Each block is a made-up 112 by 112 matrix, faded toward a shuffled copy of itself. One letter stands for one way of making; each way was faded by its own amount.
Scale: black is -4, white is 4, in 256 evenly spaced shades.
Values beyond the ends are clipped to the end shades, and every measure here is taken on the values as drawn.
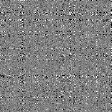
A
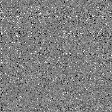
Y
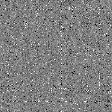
Y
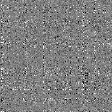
A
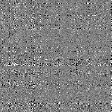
A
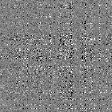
A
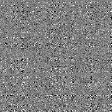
A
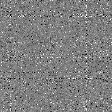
Y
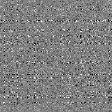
A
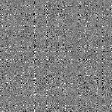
A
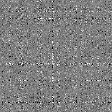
A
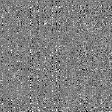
A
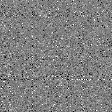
Y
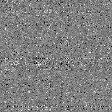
Y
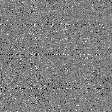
Y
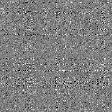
A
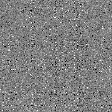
Y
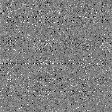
Y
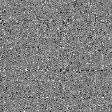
Y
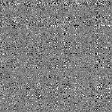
A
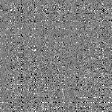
A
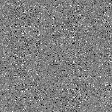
Y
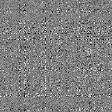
A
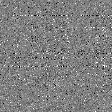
Y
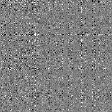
A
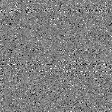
Y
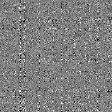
A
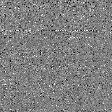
Y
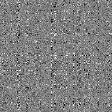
A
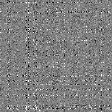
A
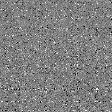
Y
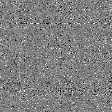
Y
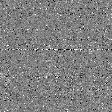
Y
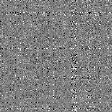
A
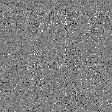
Y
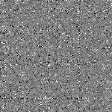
Y
